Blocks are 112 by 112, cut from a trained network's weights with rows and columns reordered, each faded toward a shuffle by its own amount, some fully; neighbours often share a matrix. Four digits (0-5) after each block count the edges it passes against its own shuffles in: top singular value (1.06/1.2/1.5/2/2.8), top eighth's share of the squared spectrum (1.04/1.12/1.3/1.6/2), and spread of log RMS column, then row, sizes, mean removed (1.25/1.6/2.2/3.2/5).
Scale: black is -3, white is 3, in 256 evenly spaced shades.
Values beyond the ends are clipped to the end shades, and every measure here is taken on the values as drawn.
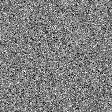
0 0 0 0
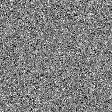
1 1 0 0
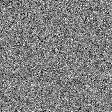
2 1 0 0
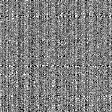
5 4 1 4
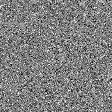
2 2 0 0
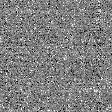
2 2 2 0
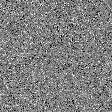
0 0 0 0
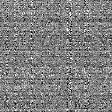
4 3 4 0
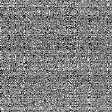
4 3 4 0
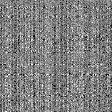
4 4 1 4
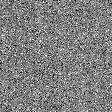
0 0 0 0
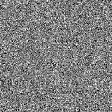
3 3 1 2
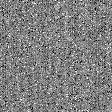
2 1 0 0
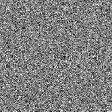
3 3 1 1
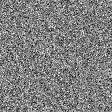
1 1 0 0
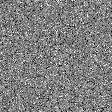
0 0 0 0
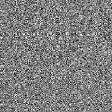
3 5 3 3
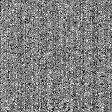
3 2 0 2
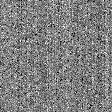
3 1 0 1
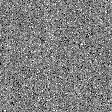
1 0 0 0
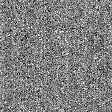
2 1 0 0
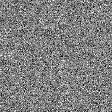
2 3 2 1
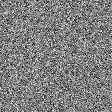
2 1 0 0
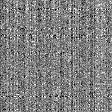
4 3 1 3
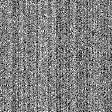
4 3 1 2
